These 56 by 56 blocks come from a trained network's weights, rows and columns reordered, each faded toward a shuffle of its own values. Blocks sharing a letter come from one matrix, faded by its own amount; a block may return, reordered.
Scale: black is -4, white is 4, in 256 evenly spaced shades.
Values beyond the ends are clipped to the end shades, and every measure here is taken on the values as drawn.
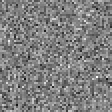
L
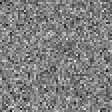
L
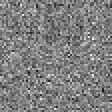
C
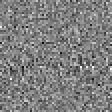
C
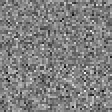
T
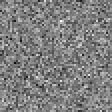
L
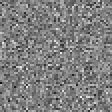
C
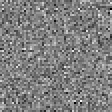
T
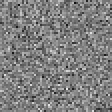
L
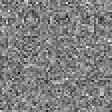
T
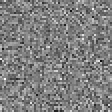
T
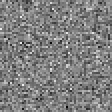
C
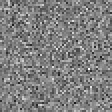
L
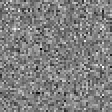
T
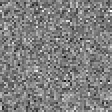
T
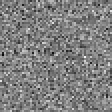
L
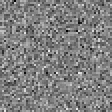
T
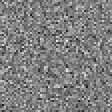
T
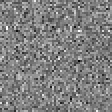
T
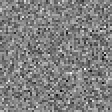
L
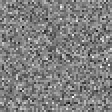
C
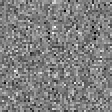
C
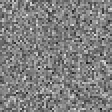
L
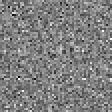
T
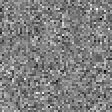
T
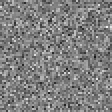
L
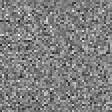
T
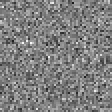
T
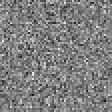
T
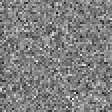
L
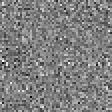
T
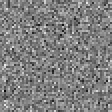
T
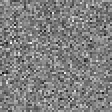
C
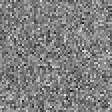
L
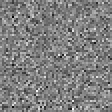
C
